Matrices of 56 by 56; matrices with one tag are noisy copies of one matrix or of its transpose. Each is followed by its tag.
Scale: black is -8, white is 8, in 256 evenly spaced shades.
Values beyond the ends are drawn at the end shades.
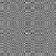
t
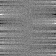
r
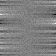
r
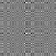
t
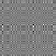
t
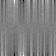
r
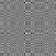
t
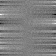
r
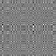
t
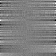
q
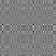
t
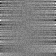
q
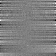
q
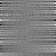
q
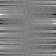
r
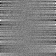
q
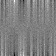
r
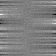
r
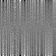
q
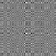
t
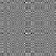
t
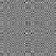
t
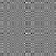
t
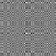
t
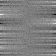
r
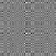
t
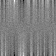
r
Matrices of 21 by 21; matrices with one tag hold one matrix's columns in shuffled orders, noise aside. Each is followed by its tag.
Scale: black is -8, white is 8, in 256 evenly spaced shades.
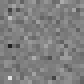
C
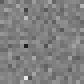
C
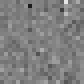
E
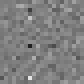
C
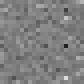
C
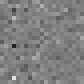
C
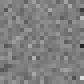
C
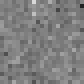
E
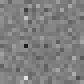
C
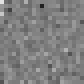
E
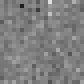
E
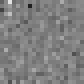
E
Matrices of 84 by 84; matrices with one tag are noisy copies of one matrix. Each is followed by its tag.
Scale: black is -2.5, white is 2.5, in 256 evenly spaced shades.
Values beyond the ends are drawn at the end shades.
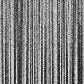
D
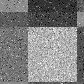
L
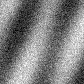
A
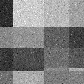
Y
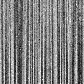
D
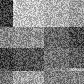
Y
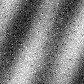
A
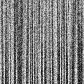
D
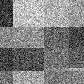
Y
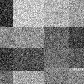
Y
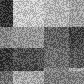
Y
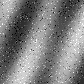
A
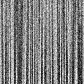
D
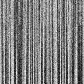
D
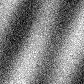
A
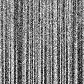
D
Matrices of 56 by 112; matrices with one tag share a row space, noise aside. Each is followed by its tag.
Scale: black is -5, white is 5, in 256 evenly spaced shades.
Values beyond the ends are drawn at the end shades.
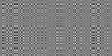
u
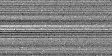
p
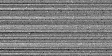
p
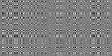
u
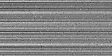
p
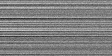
p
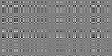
u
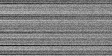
p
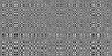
u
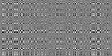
u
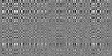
u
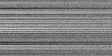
p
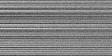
p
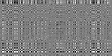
u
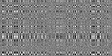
u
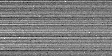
p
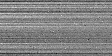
p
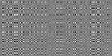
u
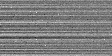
p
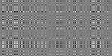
u
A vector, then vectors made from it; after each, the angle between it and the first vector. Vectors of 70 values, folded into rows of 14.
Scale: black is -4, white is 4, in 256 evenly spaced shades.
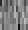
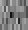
orthogonal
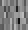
partly aligned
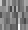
nearly opposite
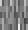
nearly opposite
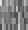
nearly opposite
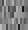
orthogonal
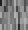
nearly parallel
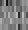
partly aligned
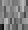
orthogonal
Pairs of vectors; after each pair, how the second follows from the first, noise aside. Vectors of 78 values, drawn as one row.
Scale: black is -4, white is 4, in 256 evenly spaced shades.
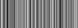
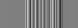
partly zeroed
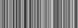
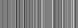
partly zeroed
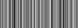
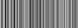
shuffled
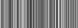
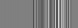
partly zeroed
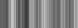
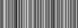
shuffled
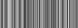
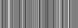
partly zeroed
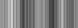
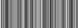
shuffled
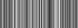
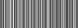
shuffled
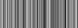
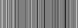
partly zeroed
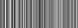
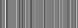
partly zeroed
